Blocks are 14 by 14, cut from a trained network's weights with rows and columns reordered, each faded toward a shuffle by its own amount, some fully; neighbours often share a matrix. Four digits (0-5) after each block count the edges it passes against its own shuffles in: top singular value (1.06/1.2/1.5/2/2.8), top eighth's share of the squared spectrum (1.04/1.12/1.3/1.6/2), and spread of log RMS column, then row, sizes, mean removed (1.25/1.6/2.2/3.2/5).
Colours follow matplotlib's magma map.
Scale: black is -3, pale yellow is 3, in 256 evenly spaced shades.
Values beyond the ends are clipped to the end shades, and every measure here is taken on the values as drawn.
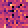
0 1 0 0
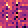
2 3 1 0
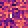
2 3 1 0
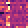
2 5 1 0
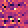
2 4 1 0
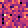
2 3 0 0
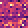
1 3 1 0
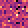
0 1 1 0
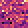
1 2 0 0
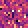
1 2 0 0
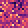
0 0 1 1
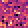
1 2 0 0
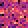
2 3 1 0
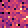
0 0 0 0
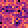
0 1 0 0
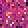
0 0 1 0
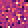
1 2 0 0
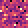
0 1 0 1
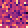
2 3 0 0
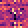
2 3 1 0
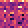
2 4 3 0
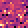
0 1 0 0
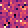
0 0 1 0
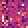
1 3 2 0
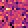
1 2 0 0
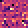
0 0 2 0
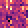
2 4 2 0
